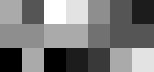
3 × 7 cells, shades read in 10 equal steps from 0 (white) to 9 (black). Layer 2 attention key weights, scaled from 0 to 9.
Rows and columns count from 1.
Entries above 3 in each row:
4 5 4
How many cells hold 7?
1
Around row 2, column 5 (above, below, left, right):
4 7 3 6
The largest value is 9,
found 2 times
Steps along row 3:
down up down down down down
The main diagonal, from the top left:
3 4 9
